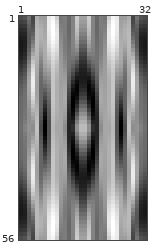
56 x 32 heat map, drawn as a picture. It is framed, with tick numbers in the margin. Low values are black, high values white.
Mirror symmetry: left to right and top to bottom. Roughest part: centre. Grain: streaks running down. Average level on the scale: 50%.
